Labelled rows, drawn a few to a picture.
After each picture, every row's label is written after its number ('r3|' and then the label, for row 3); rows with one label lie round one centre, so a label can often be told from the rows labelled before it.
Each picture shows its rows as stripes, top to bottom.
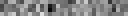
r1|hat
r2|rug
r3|rug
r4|hat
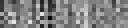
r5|rug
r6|rug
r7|rug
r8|hat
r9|rug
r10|hat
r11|rug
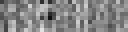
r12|rug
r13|hat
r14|hat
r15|rug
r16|rug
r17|hat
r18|hat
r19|hat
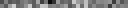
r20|rug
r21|hat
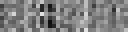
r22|hat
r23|rug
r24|rug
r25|hat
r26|rug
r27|rug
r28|rug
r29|hat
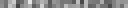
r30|hat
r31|hat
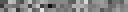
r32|hat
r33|rug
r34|hat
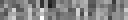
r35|rug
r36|rug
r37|hat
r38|hat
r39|hat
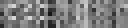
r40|rug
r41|hat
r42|rug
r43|rug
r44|hat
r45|rug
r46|rug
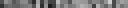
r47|rug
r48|rug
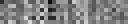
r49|rug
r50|hat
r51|rug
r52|hat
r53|rug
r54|hat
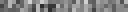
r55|hat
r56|rug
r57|rug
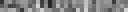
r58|rug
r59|rug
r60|hat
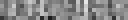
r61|hat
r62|hat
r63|hat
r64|hat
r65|rug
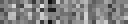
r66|rug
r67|hat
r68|rug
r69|hat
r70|hat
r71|rug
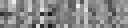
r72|hat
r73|hat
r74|hat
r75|rug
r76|hat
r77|hat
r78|rug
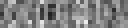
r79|hat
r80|rug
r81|rug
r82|rug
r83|rug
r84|hat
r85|hat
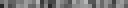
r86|rug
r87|rug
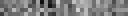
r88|rug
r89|rug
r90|hat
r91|rug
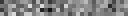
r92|rug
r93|hat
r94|rug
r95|hat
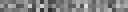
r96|rug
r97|hat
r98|rug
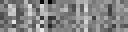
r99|rug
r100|hat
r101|hat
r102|hat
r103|rug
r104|hat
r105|rug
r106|hat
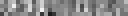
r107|hat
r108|hat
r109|hat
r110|rug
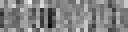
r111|hat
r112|hat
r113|rug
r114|rug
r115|rug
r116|rug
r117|rug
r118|hat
